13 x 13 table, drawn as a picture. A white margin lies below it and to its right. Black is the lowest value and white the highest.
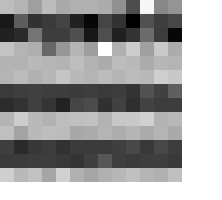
The values fall into two levels. Horizontal stripes repeat 3 times down the table. A horizontal seam about 30% of the way down splits the table, and the bottom part is calmer. No overall slope runs across the table.
